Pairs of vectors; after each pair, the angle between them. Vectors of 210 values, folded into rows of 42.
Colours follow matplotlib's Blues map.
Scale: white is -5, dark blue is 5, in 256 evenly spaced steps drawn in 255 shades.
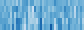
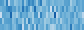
orthogonal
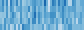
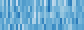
nearly opposite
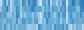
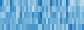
nearly opposite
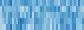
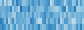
partly opposed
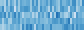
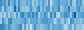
nearly opposite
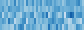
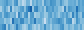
orthogonal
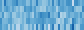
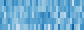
nearly parallel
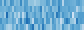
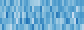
nearly parallel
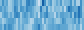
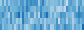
partly aligned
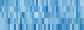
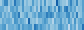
orthogonal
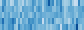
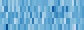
orthogonal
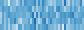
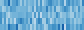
nearly opposite
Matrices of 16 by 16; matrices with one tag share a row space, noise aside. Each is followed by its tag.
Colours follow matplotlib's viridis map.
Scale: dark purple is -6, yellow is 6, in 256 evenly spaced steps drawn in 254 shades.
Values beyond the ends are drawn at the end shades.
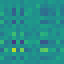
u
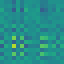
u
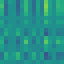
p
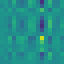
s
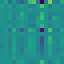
s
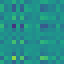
u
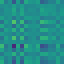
u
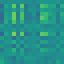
u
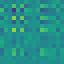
u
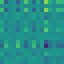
p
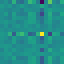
s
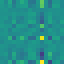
s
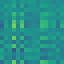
u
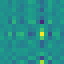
s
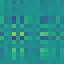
u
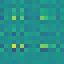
u
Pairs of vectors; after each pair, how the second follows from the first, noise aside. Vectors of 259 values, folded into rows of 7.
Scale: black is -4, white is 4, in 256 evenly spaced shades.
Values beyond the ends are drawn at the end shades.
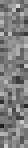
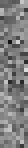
shuffled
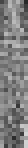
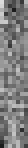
reversed
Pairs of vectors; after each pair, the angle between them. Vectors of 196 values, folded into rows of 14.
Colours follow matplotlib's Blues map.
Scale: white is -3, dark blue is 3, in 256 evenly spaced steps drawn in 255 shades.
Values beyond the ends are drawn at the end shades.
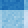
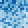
partly aligned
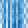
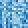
partly opposed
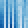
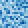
orthogonal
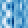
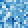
partly aligned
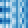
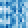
nearly opposite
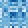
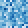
partly aligned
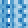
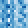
nearly parallel
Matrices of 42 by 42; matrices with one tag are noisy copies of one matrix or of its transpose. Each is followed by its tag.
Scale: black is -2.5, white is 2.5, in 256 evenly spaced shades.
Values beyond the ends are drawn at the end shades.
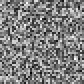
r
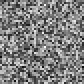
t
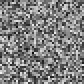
t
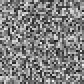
r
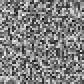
r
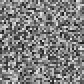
r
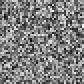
t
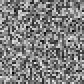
r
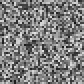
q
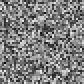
q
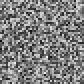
r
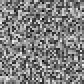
r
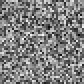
t
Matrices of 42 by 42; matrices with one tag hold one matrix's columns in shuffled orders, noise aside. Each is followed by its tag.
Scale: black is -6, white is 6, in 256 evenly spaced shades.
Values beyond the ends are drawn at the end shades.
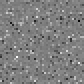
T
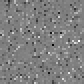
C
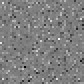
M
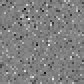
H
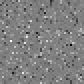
C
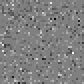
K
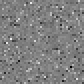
M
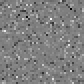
H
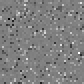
K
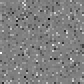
K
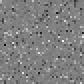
C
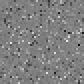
C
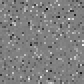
H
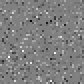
T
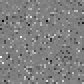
T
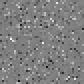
M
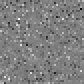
H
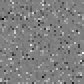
K
